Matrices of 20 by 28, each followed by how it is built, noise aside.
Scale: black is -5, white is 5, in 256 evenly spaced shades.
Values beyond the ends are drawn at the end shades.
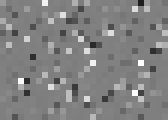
sparse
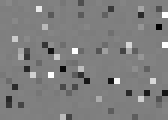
sparse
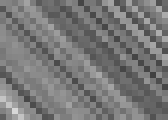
Toeplitz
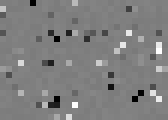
sparse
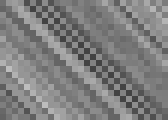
Toeplitz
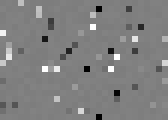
sparse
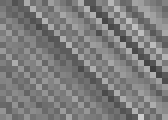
Toeplitz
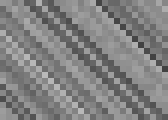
Toeplitz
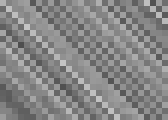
Toeplitz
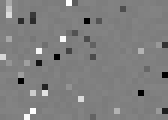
sparse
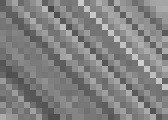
Toeplitz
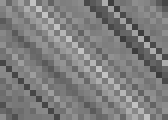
Toeplitz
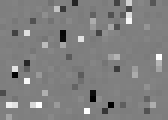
sparse
